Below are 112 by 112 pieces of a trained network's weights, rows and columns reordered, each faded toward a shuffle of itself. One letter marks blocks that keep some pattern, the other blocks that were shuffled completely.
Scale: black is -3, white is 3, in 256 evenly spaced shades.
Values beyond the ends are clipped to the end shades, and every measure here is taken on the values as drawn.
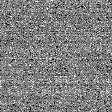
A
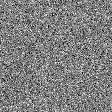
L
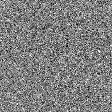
A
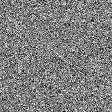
A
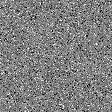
L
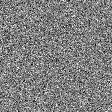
L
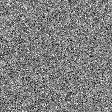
L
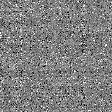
A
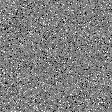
L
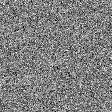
L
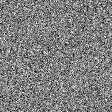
L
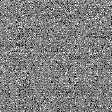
A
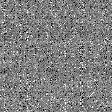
A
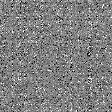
A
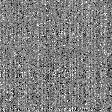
A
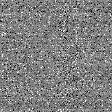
A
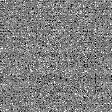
A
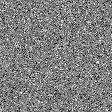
L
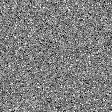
L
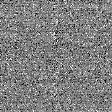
A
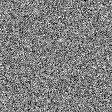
L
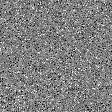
L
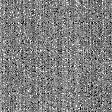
A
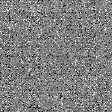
A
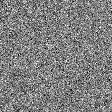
L
